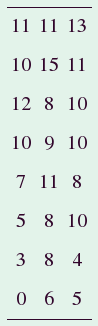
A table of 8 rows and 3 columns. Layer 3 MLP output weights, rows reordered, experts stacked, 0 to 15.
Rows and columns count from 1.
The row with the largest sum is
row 2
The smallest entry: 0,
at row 8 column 1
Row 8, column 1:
0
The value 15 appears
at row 2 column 2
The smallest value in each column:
0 6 4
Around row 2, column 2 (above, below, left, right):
11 8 10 11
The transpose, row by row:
11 10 12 10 7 5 3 0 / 11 15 8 9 11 8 8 6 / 13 11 10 10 8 10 4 5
